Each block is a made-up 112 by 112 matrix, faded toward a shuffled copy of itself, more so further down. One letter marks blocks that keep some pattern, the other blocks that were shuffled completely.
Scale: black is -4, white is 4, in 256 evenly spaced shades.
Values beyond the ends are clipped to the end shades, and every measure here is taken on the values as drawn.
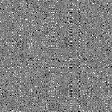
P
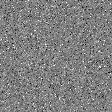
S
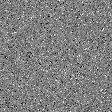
S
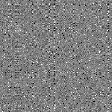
P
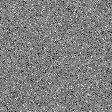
S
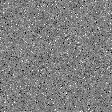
S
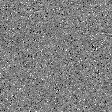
S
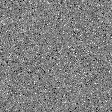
S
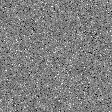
S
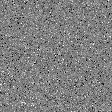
S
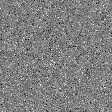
S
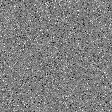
S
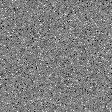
S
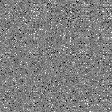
P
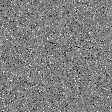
S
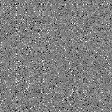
P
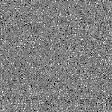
P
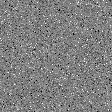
S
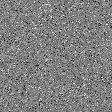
S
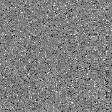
P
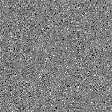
P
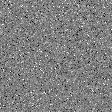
S
